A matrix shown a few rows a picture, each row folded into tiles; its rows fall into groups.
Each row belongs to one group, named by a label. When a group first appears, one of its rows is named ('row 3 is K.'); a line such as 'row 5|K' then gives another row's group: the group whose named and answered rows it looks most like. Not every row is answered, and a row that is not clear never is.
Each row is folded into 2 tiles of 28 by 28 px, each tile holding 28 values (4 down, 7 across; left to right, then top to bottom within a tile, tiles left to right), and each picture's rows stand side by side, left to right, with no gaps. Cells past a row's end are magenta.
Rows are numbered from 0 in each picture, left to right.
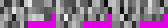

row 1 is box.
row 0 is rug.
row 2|box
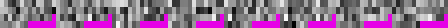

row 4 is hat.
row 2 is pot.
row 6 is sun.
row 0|box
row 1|box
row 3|sun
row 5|hat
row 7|rug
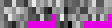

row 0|rug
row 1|hat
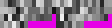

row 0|box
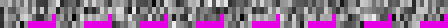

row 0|pot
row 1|sun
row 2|hat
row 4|sun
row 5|sun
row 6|rug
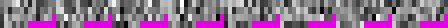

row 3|box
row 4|pot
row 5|rug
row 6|sun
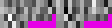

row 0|box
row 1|box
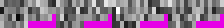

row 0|sun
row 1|hat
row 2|pot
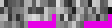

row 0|sun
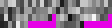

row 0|pot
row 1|rug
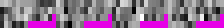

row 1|hat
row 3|box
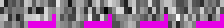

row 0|sun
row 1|box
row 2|hat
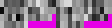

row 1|pot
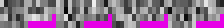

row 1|box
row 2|hat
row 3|sun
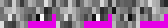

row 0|rug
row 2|sun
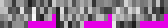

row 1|pot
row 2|rug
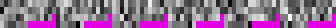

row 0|rug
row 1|pot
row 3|sun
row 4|rug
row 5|hat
